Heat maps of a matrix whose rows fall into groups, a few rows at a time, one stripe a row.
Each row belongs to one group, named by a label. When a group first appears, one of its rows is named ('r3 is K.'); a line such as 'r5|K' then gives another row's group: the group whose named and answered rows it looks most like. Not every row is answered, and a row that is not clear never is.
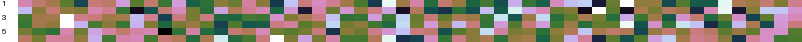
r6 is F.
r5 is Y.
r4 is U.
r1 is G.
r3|U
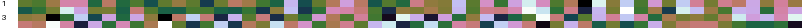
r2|U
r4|F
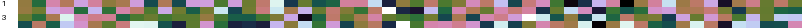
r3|U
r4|U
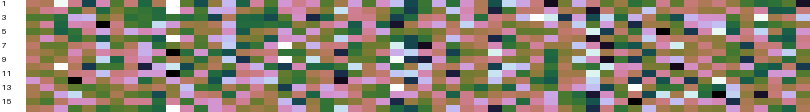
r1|F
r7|F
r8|Y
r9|F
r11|Y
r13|G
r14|U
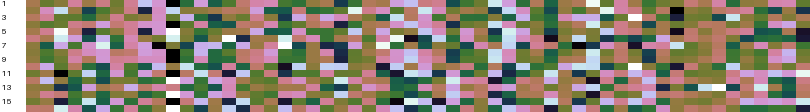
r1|Y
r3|G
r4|Y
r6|F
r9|Y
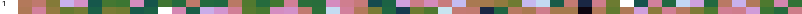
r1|U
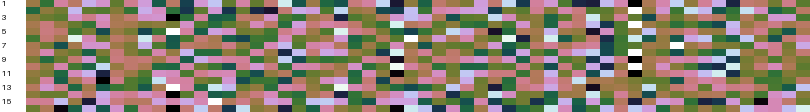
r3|Y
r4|G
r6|U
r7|F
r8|G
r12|G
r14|Y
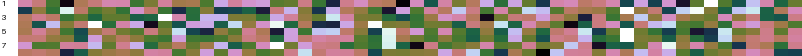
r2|U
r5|G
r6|G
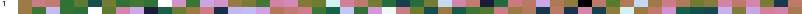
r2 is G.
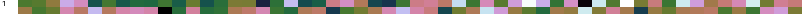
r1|U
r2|Y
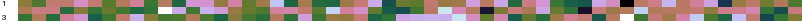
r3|U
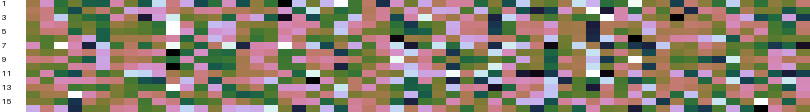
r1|G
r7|F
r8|Y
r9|G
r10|Y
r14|U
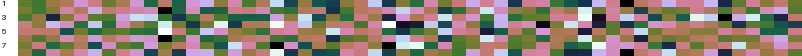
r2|Y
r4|F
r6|Y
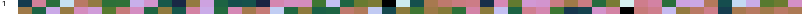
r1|U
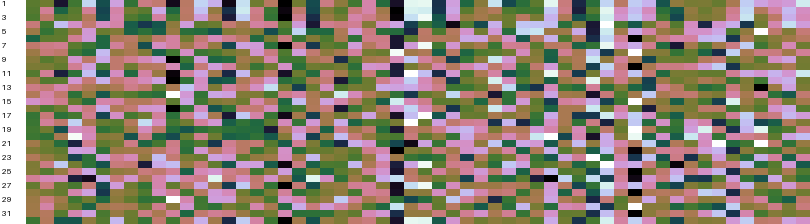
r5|U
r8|G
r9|Y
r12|Y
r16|Y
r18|U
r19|U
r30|G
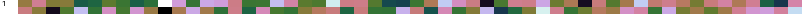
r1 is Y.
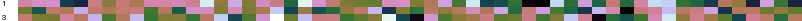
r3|F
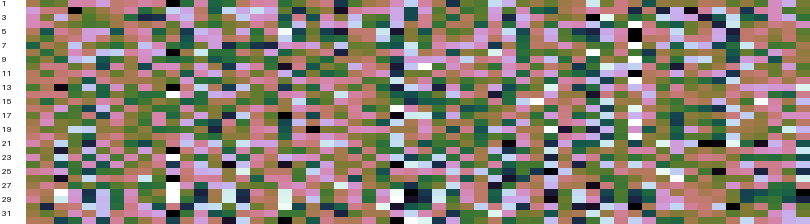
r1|Y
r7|U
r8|Y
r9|U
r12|G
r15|U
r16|G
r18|G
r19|U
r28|F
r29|F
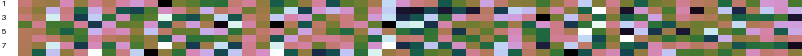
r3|F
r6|G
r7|F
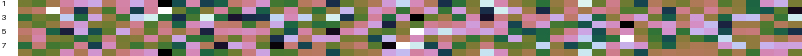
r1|Y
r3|U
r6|G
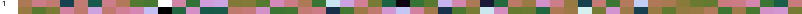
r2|Y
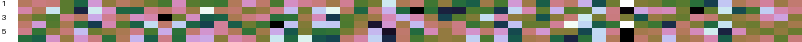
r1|G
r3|Y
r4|G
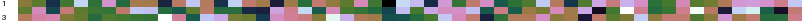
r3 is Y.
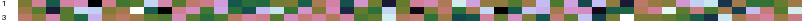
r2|F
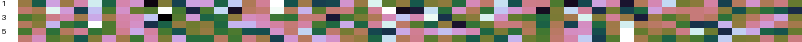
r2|F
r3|Y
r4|G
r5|U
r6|G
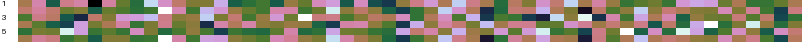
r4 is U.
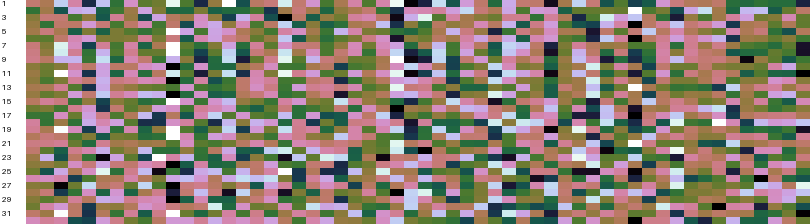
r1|F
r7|F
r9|F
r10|Y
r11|F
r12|Y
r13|G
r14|Y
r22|F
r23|G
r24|Y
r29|Y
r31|F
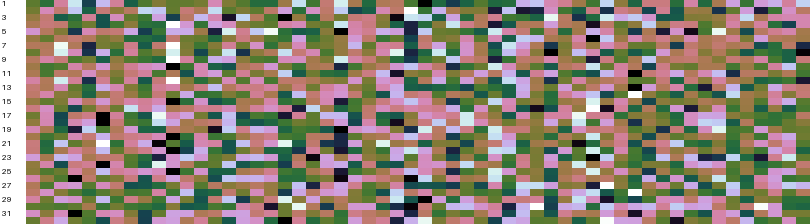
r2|U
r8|F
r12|F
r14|G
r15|Y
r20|Y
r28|G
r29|F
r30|U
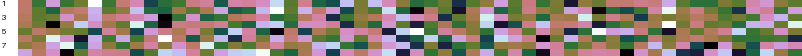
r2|F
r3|Y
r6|F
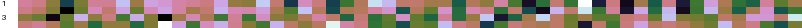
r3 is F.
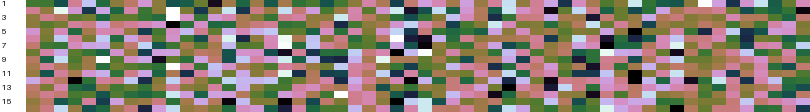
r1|U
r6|F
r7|F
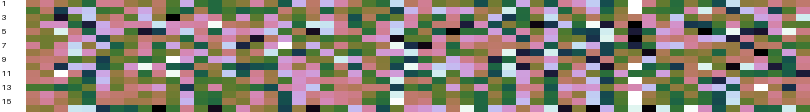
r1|G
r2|U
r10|U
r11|F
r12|G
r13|U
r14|G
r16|U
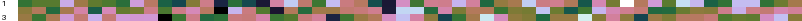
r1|U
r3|Y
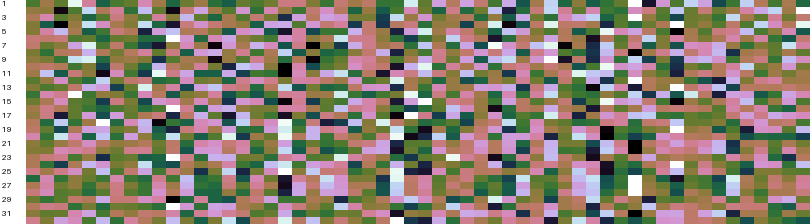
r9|U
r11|G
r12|G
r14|U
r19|F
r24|F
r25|F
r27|G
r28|G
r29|Y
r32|F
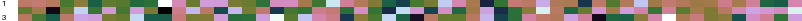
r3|F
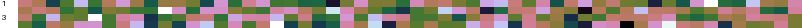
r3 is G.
